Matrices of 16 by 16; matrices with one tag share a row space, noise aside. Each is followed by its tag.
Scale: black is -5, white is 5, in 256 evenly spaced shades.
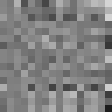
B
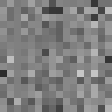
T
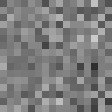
T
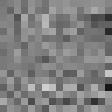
B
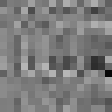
B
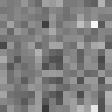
T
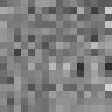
B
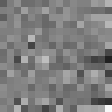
B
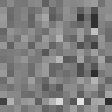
T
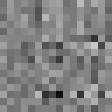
T
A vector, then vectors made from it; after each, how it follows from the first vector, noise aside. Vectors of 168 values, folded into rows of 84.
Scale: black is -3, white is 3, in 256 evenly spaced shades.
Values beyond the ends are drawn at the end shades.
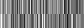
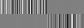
partly zeroed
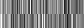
copied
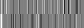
partly zeroed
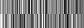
copied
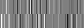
partly zeroed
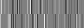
partly zeroed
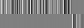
partly zeroed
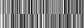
copied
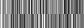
copied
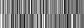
copied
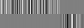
partly zeroed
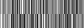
copied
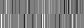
partly zeroed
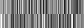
copied
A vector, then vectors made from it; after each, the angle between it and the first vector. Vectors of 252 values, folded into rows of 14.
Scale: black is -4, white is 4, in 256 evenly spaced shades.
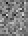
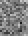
partly opposed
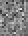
nearly parallel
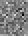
nearly opposite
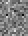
partly opposed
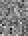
orthogonal
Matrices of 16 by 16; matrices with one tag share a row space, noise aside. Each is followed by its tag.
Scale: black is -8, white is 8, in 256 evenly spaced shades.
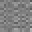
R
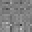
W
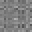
R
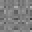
R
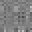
R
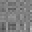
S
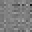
R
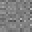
S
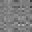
R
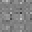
W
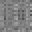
R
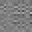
R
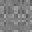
R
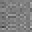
S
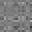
R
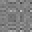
S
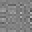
S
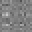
W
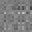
R
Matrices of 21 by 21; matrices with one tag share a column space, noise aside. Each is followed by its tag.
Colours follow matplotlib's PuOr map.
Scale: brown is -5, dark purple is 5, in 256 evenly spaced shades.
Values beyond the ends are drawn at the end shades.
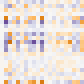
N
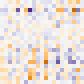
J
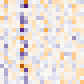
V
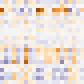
J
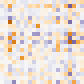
N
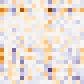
J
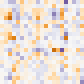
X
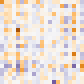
V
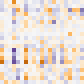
J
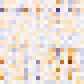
J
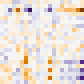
J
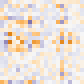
N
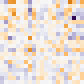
X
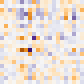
X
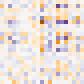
N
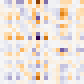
X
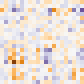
J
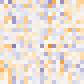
V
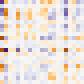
X
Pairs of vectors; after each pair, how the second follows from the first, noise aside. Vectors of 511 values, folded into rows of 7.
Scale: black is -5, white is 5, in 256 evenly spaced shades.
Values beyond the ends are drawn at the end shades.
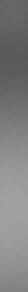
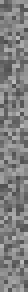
shuffled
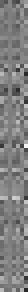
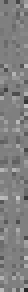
partly zeroed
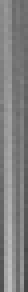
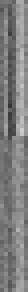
wrapped around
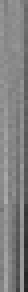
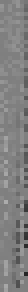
partly zeroed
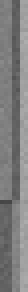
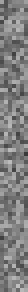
shuffled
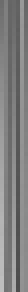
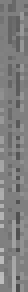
partly zeroed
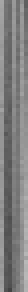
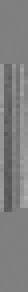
partly zeroed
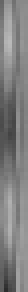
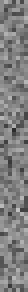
shuffled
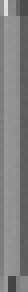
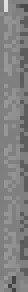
partly zeroed
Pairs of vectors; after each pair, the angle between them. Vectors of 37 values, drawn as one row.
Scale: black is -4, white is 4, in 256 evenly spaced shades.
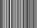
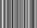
orthogonal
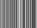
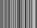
nearly opposite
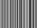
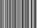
partly opposed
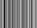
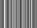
nearly opposite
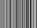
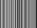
orthogonal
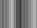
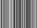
partly aligned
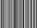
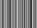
orthogonal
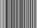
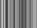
partly aligned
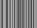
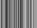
partly aligned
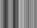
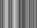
nearly opposite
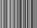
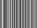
partly aligned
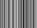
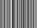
partly aligned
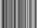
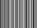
partly opposed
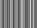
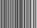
partly opposed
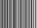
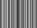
partly opposed
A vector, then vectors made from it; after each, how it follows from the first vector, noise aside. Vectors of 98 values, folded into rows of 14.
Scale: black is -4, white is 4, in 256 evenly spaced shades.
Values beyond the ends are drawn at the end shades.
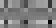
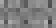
shrunk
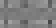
shrunk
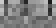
wrapped around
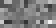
sign-scrambled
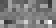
sign-scrambled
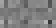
shrunk
